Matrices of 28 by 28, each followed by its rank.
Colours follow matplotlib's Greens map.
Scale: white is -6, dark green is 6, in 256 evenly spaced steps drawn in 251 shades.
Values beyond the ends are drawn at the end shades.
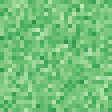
full rank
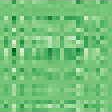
two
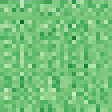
five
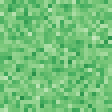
full rank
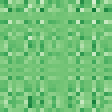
two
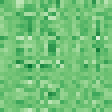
three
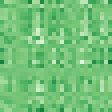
three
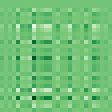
one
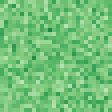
full rank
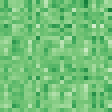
three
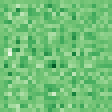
five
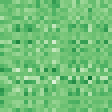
three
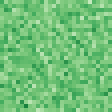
full rank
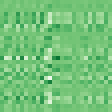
two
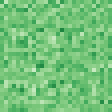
five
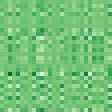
two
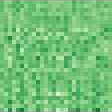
five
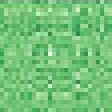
three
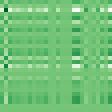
one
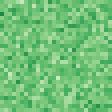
full rank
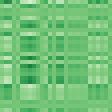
one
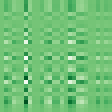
one
